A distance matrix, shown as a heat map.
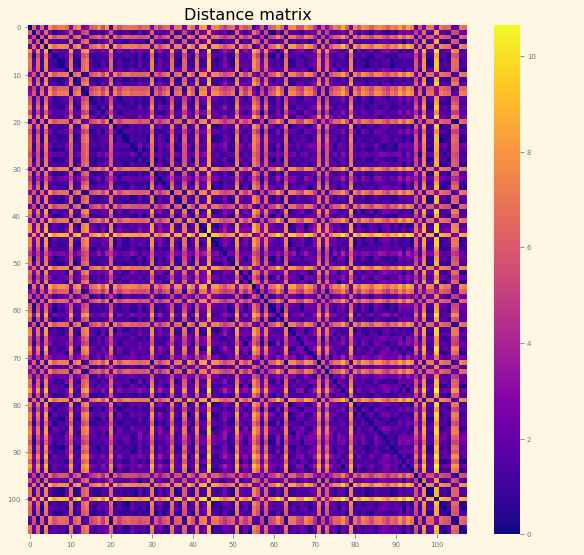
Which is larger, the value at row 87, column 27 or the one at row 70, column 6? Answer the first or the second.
the first
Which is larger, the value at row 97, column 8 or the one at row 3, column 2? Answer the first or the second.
the first
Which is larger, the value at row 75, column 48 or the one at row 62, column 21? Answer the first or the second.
the first
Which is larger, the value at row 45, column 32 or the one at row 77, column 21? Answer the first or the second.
the first
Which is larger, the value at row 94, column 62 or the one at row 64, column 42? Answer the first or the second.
the first
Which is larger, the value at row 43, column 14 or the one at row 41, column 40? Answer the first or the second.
the first
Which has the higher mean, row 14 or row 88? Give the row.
14
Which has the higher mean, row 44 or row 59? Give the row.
44
